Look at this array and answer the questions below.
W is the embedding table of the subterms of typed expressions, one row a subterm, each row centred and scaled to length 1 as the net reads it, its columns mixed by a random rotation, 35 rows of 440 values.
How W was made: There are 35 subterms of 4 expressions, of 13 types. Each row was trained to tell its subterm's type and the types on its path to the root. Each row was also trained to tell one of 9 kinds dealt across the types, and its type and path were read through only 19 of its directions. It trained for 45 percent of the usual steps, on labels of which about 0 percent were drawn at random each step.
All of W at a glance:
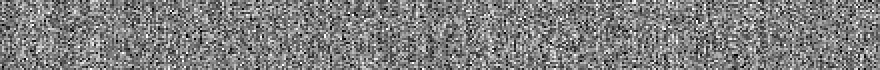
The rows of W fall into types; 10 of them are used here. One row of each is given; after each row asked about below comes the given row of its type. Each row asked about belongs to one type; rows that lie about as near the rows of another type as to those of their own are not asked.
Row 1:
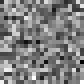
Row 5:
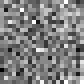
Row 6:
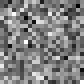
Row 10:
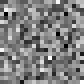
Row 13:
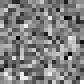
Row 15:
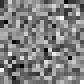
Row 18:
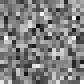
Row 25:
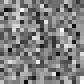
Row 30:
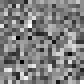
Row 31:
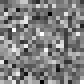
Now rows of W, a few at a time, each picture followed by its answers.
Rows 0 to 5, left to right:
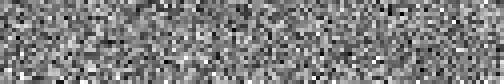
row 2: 25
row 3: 13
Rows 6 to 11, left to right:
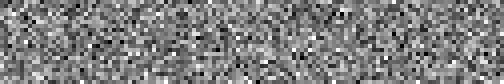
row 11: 13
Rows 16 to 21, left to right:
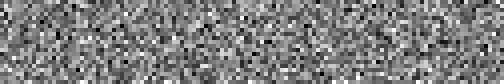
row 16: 10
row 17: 18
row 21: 1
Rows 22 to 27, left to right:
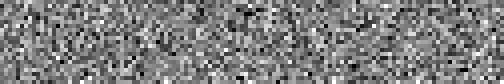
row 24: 25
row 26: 15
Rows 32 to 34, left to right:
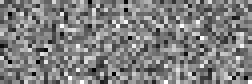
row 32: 30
